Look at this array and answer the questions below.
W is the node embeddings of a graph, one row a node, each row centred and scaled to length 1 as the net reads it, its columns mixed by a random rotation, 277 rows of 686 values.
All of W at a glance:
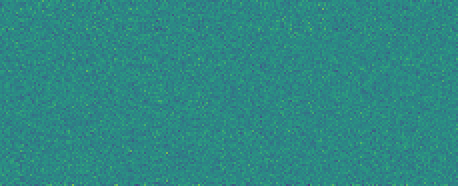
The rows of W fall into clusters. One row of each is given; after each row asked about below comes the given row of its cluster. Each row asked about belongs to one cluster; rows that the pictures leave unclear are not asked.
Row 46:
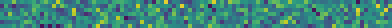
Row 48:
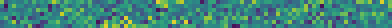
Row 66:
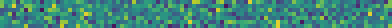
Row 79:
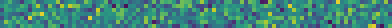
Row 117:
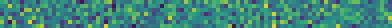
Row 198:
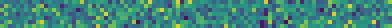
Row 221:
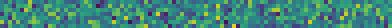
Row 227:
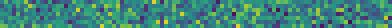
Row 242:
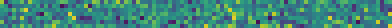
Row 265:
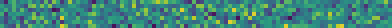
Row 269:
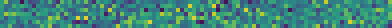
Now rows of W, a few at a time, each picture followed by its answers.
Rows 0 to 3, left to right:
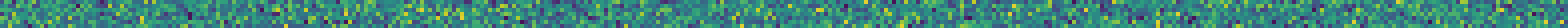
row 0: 221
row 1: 221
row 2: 198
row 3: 265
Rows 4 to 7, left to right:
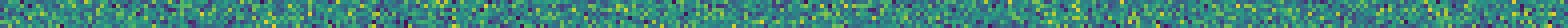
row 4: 79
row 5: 265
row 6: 79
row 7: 79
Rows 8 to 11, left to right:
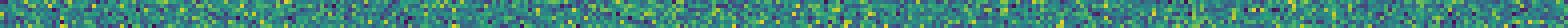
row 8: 265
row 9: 265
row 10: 66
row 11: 227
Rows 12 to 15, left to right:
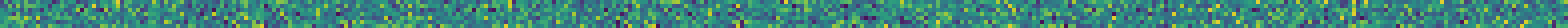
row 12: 227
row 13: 227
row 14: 242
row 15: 198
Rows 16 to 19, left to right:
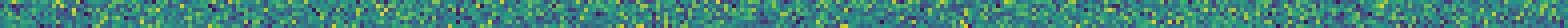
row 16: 46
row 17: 117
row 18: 265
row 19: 221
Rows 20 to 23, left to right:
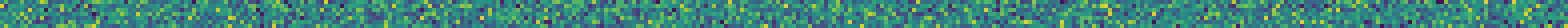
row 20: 117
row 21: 79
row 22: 66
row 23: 79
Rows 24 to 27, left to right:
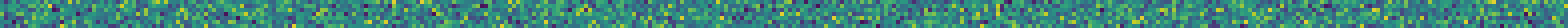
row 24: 265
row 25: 242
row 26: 269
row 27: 48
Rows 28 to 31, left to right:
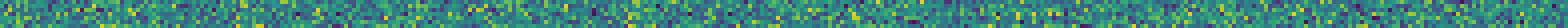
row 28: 227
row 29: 227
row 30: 242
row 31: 221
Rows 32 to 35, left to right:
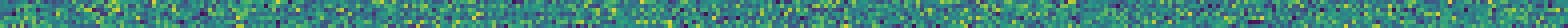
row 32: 227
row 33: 66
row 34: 265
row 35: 269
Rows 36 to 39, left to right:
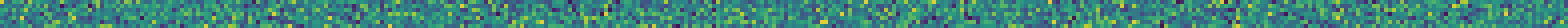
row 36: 242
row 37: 269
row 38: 198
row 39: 265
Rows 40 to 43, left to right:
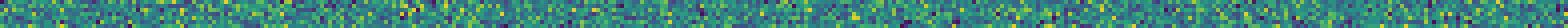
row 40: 265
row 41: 66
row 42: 242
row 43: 242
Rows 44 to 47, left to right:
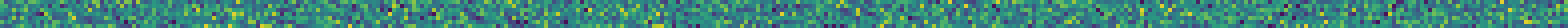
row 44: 242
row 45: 242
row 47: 269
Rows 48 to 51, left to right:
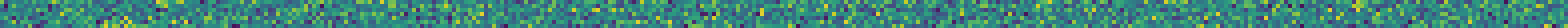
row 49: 66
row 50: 198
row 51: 79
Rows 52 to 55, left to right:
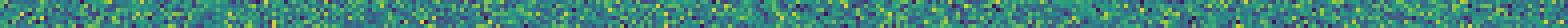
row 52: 117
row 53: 117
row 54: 46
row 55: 265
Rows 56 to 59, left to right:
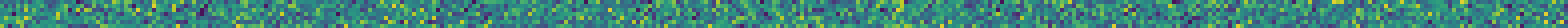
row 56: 227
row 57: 117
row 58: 227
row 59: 265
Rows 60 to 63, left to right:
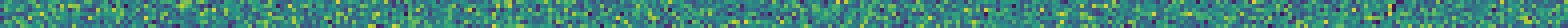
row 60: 79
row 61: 227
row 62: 66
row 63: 269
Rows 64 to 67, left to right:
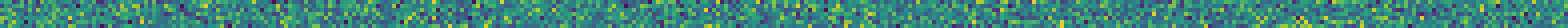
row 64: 221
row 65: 117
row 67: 48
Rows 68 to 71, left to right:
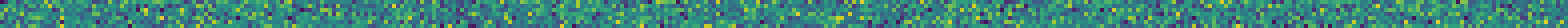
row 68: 265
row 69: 117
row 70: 269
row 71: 265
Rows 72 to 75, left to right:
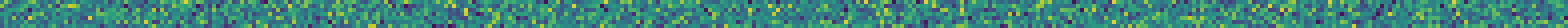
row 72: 79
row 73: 46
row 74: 198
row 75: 227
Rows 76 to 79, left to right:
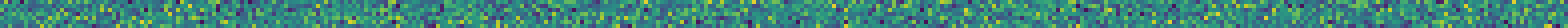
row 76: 269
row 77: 48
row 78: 265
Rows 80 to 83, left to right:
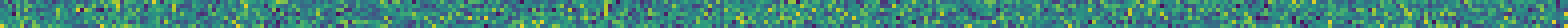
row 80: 227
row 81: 269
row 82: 221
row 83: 242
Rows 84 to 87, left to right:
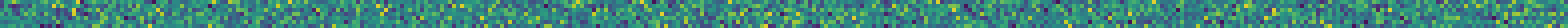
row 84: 46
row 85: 79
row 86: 221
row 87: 79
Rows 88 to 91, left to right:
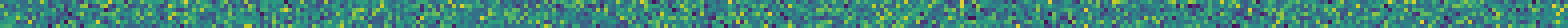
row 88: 117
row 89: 79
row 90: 198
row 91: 46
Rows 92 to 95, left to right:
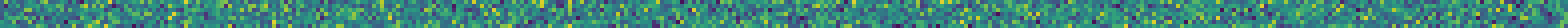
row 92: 117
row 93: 198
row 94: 265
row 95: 117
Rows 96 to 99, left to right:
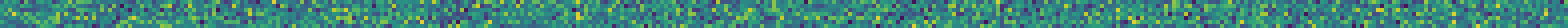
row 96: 269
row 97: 117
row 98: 269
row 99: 66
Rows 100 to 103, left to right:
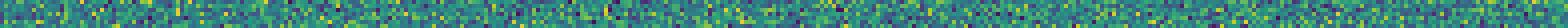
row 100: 198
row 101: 269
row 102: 265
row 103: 48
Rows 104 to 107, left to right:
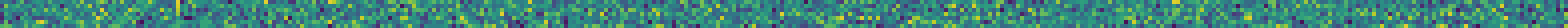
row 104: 198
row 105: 242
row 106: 269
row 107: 242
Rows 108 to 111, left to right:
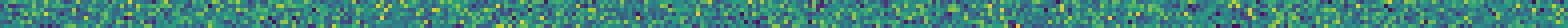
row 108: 46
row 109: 48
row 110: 221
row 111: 46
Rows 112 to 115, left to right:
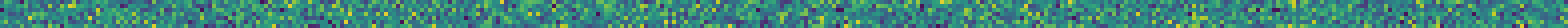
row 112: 79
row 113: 117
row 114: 265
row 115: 227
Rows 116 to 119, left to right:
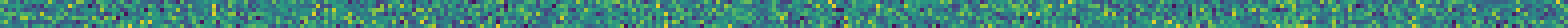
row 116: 269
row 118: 265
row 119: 227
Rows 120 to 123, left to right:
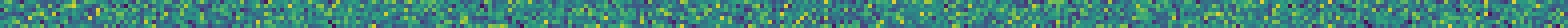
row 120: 79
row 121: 242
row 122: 117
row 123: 79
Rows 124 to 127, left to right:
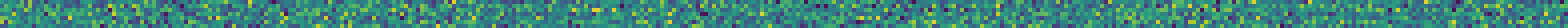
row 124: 221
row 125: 66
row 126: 269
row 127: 66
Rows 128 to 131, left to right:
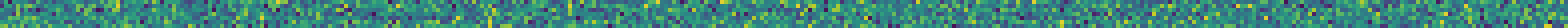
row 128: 227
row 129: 198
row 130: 66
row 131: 79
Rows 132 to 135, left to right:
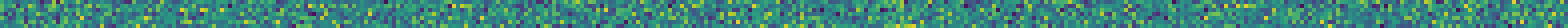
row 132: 66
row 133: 79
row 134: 227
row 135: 79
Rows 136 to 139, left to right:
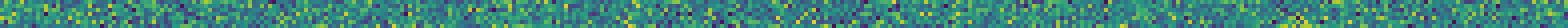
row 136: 221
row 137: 227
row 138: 117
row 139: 48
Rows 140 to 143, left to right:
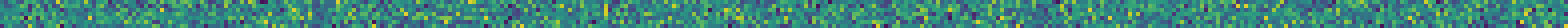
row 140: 79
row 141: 269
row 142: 221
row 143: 79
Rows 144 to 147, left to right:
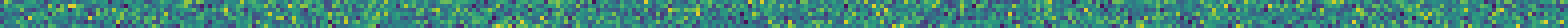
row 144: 79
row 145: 48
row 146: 198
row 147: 265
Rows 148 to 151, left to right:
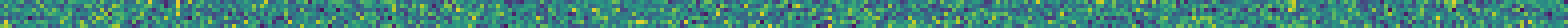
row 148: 198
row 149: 66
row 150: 48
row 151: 227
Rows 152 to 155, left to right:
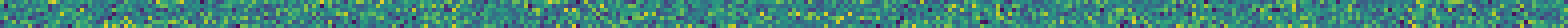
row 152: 48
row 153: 265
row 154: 269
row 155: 227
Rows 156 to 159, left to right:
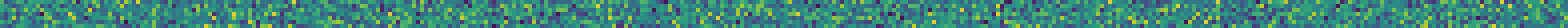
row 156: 242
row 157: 221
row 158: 269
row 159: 117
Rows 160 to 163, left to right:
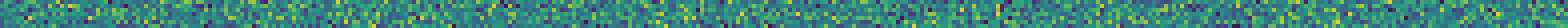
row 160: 79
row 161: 79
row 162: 269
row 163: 46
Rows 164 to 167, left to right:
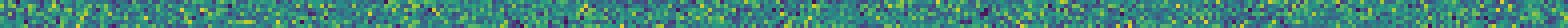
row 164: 66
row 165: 242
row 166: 227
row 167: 117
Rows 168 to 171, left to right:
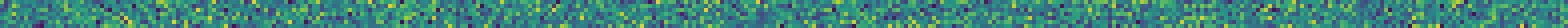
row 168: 48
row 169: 117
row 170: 48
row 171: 227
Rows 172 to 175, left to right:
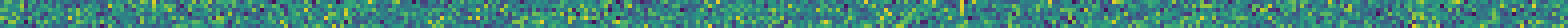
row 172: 221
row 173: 269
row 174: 198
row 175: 227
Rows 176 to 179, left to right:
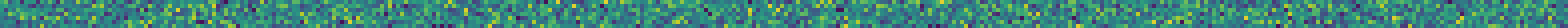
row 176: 269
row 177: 46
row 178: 265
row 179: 221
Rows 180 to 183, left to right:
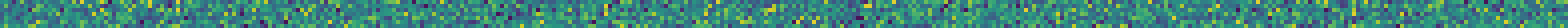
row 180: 198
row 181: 269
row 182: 117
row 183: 198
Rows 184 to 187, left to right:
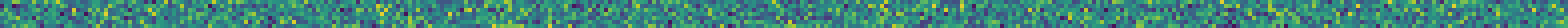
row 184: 46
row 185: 227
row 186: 198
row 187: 46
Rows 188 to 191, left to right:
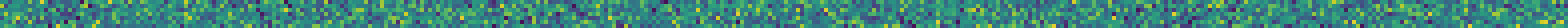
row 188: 117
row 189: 221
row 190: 242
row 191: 265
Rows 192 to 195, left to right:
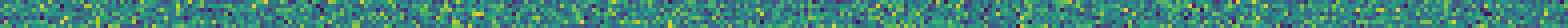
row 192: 198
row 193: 66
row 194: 227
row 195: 66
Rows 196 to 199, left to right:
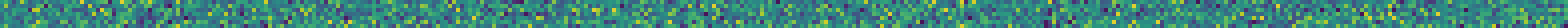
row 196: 198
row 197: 66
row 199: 269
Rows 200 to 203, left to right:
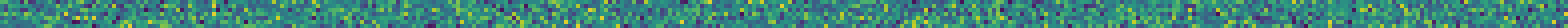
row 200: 269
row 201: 48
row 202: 269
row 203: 242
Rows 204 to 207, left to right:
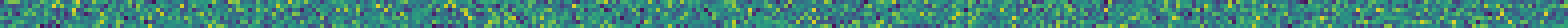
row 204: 46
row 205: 46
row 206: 117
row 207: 66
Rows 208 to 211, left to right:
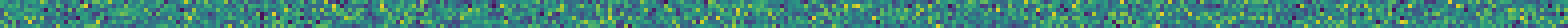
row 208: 117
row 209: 221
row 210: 79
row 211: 269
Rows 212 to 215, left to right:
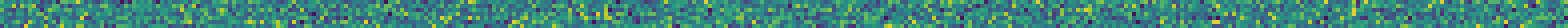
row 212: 66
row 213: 269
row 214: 48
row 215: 198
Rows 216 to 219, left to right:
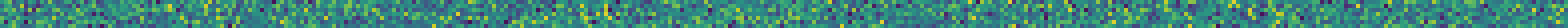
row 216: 221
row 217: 269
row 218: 117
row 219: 46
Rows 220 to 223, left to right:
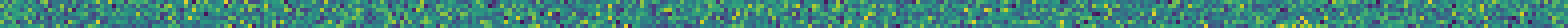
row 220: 117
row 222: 66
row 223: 48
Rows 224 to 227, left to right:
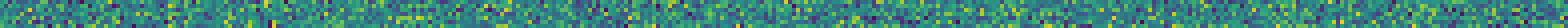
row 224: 117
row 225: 227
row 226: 242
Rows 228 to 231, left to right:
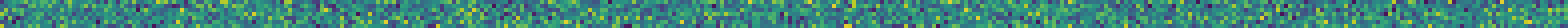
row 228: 265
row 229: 48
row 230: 265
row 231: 269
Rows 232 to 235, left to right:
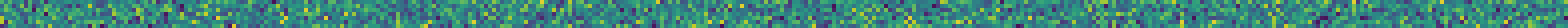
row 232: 221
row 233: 198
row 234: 48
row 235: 198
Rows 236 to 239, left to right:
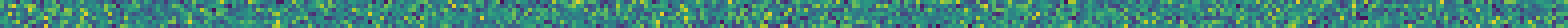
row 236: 66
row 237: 79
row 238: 265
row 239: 198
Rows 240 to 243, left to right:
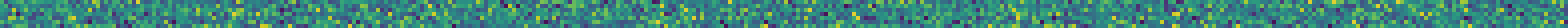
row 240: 242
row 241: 79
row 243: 265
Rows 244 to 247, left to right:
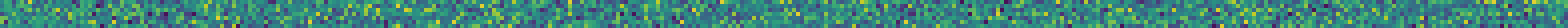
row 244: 221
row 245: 198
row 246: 269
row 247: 48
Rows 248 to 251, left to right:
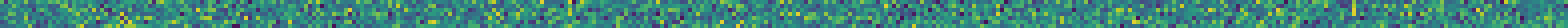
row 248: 48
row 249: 198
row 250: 269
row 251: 198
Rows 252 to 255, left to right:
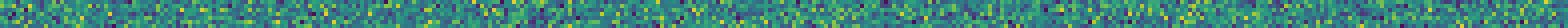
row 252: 66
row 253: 198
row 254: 221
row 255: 221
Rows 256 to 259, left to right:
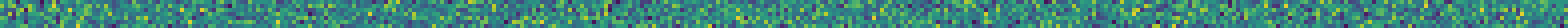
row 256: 66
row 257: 269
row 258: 79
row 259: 221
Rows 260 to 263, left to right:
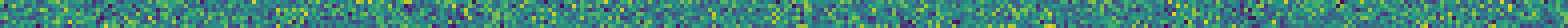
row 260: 48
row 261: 46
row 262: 242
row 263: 117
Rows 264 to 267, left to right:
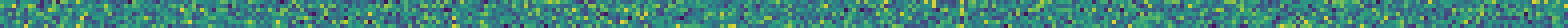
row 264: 66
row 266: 198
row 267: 48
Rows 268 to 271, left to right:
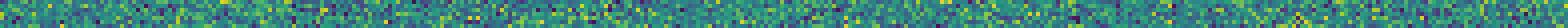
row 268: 265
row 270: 265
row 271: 48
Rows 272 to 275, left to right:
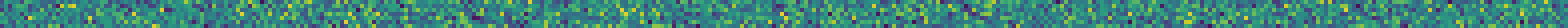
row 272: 79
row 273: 242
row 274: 221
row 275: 221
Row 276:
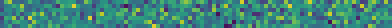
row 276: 79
